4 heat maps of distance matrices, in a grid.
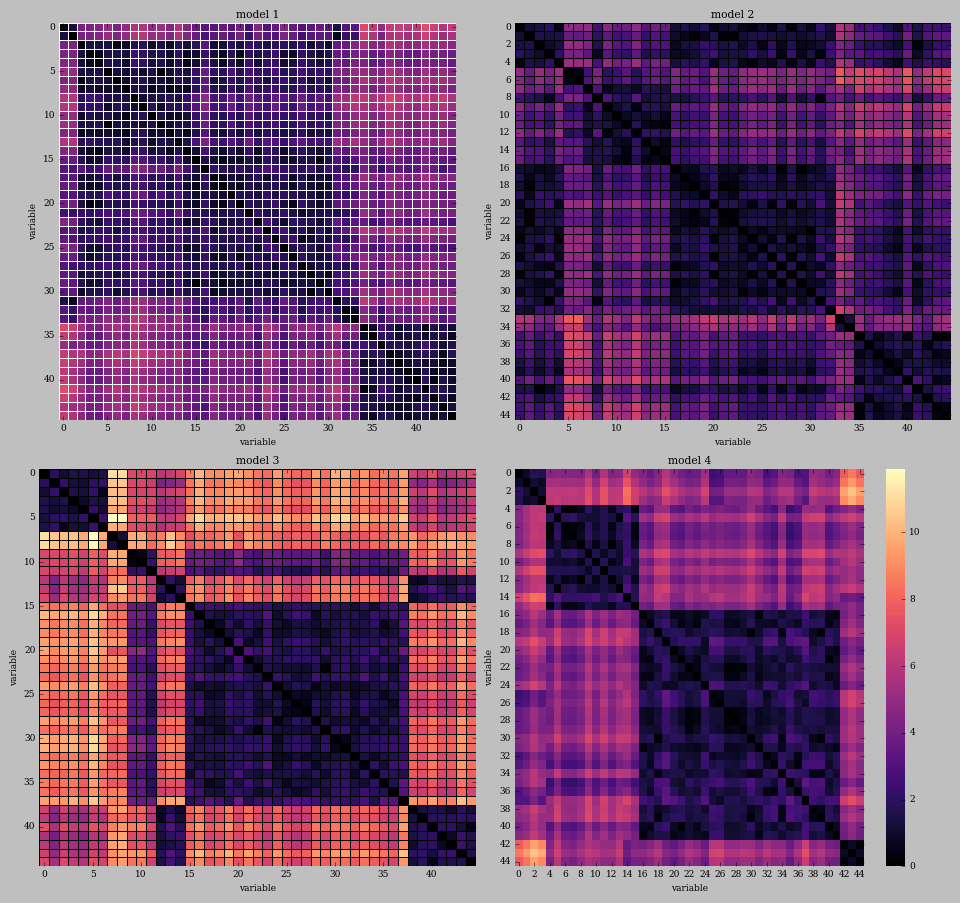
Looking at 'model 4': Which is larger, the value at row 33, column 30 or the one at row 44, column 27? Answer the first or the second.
the second
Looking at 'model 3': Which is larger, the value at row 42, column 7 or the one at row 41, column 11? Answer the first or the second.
the first
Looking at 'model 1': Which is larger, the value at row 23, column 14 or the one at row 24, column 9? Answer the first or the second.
the second
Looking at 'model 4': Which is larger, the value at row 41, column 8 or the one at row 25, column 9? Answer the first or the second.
the second
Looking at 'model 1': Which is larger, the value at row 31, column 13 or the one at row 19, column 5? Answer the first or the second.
the first
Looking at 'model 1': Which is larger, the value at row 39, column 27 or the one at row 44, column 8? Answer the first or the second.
the second
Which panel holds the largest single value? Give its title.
model 3
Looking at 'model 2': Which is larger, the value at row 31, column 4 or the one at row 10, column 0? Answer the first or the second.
the second
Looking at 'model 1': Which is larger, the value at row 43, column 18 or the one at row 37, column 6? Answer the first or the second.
the second
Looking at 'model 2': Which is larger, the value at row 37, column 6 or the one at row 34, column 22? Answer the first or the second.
the first
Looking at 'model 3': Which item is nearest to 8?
7
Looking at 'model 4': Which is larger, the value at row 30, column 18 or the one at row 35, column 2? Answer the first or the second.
the second
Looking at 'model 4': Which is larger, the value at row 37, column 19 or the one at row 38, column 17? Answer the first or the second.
the first
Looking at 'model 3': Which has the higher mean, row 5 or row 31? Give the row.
5
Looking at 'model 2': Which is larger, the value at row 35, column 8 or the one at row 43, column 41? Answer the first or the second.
the first
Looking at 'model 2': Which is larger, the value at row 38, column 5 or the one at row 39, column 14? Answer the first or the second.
the first
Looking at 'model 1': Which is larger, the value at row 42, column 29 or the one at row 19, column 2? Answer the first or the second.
the first
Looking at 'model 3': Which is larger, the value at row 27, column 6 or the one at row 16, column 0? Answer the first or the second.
the second
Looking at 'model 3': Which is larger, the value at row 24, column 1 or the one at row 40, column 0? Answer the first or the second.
the first
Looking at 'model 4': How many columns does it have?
45
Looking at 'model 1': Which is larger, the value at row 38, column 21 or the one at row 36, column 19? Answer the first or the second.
the first
